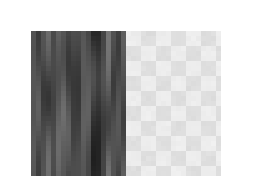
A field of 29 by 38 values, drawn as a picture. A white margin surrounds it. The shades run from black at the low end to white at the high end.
The table splits into one row of 2 panels. Panel 1,1: low, streaked downward. Panel 1,2: very high, checkered, faint in contrast.
